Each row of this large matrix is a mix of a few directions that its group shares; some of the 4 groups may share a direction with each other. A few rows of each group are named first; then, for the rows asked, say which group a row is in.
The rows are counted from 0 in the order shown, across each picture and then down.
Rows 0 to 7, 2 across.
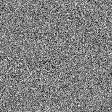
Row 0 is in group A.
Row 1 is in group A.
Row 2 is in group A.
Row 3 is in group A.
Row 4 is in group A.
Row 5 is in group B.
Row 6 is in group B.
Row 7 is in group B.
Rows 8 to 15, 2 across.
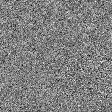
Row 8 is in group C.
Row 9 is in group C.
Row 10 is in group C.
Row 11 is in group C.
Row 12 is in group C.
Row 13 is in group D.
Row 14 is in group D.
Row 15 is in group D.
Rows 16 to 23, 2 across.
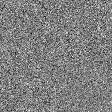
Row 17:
B
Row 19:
C
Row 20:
A
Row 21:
A
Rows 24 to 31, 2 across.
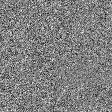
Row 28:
D
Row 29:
D
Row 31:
D
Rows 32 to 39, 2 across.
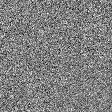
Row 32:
B
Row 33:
C
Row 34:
D
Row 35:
C
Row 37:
C
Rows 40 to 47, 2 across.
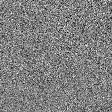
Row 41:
B
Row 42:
A
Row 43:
A
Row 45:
B
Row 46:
D
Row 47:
B
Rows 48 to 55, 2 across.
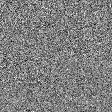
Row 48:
B
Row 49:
A
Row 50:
A
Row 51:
C
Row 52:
A
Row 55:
A
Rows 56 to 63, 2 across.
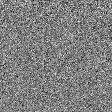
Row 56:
D
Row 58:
B
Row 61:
D
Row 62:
A
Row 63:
C
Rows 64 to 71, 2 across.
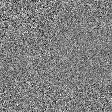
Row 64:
C
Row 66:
D
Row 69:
B
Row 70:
B
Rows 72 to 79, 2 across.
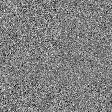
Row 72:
B
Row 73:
D
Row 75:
C
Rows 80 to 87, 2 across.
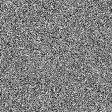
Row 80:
B
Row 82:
A
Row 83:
A
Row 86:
A
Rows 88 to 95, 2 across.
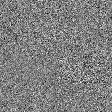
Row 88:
B
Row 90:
B
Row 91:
A
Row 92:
B
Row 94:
C
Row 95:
B
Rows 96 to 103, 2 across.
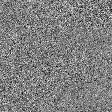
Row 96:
C
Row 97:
B
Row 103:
D
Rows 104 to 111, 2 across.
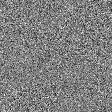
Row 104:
A
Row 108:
D
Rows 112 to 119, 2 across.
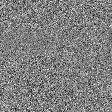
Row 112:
C
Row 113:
A
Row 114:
B
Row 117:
A
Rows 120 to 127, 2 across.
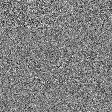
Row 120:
C
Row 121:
B
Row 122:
B
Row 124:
A
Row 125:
A
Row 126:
C
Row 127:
C
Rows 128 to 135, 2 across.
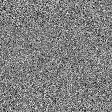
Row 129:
A
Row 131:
B
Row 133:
D
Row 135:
C
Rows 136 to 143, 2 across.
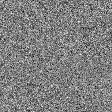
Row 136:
A
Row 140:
D
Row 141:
B
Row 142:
C
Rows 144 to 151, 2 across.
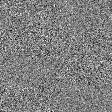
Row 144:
A
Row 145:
B
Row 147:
A
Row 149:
D
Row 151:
D
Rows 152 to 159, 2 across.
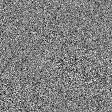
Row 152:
B
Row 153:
D
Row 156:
D
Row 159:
A
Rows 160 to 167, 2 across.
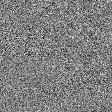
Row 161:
C
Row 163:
C
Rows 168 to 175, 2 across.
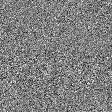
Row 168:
B
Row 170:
B
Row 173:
C
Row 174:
B
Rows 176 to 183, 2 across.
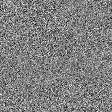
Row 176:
B
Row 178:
B
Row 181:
D
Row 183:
C
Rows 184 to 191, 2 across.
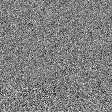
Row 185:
B
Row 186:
B
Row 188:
B
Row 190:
B
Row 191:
C
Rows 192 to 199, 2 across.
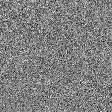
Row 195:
B
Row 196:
D
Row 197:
C
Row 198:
D
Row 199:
B
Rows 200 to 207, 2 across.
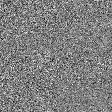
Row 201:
B
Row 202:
A
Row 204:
D
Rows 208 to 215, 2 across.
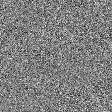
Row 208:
B
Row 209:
D
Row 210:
D
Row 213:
A
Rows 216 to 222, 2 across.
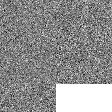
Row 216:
B
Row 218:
A
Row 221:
D
